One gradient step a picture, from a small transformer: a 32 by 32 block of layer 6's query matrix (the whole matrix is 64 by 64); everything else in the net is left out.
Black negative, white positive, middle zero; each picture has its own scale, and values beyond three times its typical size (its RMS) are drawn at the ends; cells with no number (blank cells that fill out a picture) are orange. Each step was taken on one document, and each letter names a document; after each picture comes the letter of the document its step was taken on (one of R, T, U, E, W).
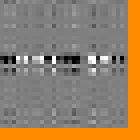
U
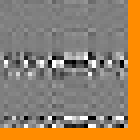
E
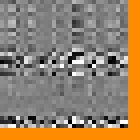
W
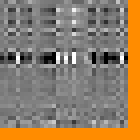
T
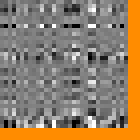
U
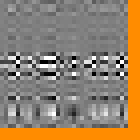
T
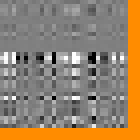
U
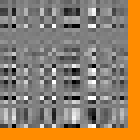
U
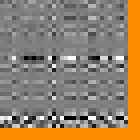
E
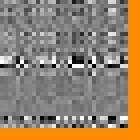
W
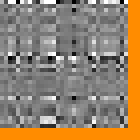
T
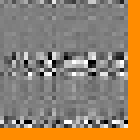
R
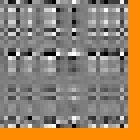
T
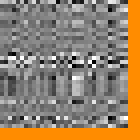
W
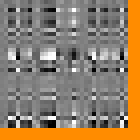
T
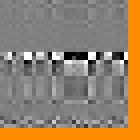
R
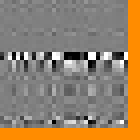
R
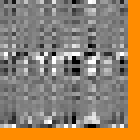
U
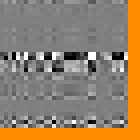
R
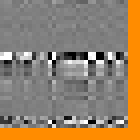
E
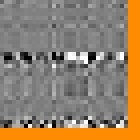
E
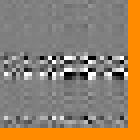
E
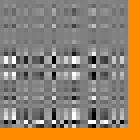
U
